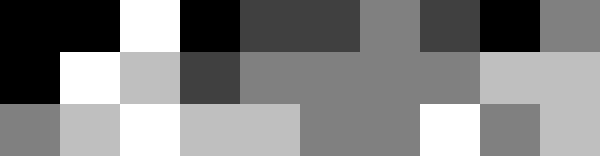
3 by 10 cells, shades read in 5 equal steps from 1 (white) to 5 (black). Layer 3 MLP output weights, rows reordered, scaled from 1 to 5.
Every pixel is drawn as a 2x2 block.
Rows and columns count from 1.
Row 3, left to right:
3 2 1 2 2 3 3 1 3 2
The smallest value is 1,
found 4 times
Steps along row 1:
same down up down same down up up down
